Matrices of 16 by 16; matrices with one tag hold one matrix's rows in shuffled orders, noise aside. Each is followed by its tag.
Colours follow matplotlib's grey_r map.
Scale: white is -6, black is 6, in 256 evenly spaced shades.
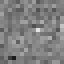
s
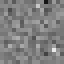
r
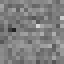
s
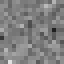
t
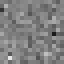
t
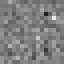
r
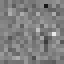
r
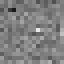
s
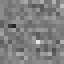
s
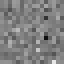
r
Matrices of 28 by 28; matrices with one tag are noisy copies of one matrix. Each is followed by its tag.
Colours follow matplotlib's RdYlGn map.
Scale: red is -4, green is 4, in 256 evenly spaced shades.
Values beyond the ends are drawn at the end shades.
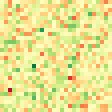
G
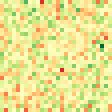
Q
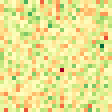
Q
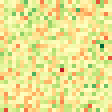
Q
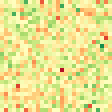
Q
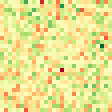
Q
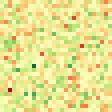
G
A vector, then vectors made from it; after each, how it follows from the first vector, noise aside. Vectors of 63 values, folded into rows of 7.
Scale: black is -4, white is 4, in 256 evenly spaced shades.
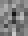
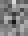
reversed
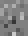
partly zeroed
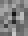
copied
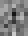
copied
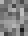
wrapped around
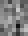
wrapped around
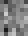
wrapped around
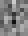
reversed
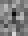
copied
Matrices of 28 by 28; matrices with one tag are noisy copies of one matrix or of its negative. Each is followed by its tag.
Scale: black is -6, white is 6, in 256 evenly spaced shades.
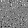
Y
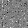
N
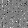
N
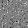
N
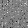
N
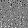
Y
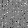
N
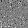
Y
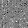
N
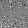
Y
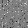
N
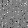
N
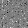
N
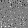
Y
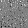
Y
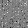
N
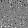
Y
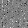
N
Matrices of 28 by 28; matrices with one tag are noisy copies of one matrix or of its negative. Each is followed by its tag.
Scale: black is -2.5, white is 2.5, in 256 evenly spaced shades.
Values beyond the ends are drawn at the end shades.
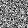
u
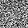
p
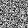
u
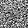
p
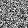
u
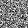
u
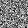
u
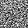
p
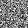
u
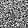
p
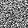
p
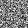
u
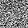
p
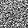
p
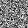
u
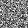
u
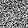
p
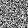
u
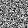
u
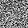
p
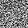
p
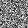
u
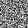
u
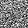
p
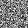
u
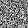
u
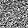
p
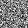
u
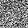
p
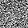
p
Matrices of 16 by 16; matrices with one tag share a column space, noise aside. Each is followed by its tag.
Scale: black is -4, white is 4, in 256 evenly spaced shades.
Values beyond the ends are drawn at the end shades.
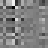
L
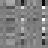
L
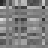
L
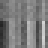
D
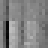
D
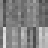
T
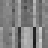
T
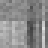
D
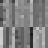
T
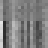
D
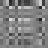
L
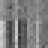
D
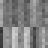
T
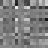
L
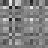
L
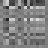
L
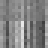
D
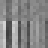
D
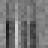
D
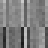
T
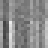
D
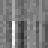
D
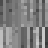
T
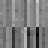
T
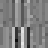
T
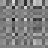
L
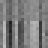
D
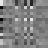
L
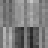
T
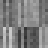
T
